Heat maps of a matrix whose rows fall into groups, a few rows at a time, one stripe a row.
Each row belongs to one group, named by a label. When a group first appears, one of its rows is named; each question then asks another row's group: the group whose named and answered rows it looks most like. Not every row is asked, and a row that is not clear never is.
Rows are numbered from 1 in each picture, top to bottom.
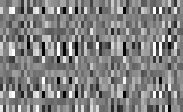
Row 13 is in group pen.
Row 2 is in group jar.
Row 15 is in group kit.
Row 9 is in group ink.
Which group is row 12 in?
ink
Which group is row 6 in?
pen
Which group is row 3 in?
ink
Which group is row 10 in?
kit
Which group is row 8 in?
jar
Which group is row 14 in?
jar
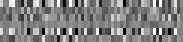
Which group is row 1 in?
jar
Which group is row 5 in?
jar
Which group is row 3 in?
pen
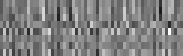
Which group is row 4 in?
kit
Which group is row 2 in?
ink
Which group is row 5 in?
pen
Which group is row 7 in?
ink
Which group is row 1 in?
ink
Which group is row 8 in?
pen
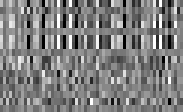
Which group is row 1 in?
jar
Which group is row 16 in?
ink
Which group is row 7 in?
jar
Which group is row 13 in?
ink
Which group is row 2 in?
kit
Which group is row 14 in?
pen
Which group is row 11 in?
ink
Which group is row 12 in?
pen
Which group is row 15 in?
kit
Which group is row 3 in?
jar
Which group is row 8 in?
pen
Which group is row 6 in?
jar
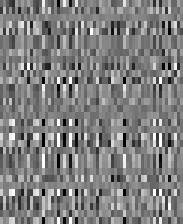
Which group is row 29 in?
pen
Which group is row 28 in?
jar
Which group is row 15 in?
pen
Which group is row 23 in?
ink
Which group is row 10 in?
kit
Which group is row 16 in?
ink
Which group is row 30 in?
pen
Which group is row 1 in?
ink
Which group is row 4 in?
kit
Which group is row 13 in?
ink
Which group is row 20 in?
jar
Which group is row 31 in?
ink
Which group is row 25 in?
ink
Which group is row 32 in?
jar
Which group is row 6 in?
ink
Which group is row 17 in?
pen
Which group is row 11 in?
pen
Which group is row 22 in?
pen
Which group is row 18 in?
jar
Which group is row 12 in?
jar
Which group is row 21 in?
jar
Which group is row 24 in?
ink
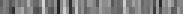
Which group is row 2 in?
ink
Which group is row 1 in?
ink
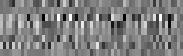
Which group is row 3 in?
jar
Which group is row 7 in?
kit
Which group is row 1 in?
ink
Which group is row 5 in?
kit
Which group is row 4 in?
kit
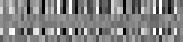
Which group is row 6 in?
ink
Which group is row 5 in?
jar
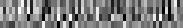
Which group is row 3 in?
jar
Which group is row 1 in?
kit
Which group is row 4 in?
ink
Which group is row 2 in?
kit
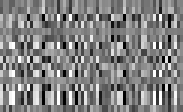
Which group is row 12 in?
pen
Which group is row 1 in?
ink
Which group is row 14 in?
jar
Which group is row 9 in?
kit
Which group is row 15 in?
jar
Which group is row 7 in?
jar
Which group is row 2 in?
ink
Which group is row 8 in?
pen
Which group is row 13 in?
kit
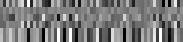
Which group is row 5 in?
jar
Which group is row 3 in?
ink
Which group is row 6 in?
jar
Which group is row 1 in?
kit
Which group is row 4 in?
kit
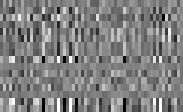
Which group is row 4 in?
ink
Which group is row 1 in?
pen
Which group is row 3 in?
kit
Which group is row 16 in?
jar
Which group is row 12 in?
kit
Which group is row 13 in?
pen
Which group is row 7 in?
ink
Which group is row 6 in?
pen
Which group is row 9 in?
jar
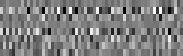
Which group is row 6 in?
pen
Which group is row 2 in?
jar
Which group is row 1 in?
kit
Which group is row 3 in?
ink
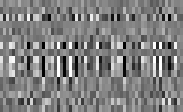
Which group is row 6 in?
pen
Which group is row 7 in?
jar
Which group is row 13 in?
ink
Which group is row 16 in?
ink
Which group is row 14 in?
kit
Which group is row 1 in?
kit
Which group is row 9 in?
jar
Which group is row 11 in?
jar
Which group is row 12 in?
ink
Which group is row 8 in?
ink
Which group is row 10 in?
jar
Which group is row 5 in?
pen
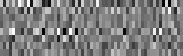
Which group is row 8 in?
pen
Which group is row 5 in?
jar
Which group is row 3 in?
ink
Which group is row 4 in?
ink
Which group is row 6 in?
ink
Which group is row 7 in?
kit
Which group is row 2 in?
pen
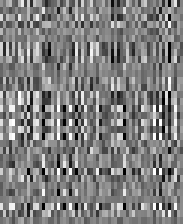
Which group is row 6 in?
ink
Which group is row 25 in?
jar
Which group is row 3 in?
kit
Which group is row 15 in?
kit
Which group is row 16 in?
jar
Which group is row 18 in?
jar
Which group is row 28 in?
ink
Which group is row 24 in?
ink
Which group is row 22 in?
kit
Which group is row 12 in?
pen
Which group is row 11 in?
ink
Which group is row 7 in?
kit
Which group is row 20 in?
jar
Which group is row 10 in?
ink
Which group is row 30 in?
jar
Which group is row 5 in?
kit
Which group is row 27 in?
ink
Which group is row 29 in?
kit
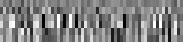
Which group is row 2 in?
pen
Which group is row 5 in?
kit
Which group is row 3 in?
jar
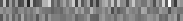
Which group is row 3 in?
pen
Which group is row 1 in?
pen
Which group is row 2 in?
kit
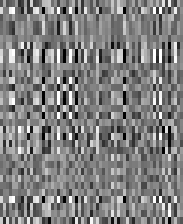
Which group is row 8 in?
jar
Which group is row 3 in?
ink
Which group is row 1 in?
pen
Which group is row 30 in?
pen
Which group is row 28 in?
ink
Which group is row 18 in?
ink
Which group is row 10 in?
kit
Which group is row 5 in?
ink
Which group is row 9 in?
jar
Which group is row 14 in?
jar
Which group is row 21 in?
kit
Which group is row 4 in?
ink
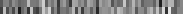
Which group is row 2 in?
pen
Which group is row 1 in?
ink
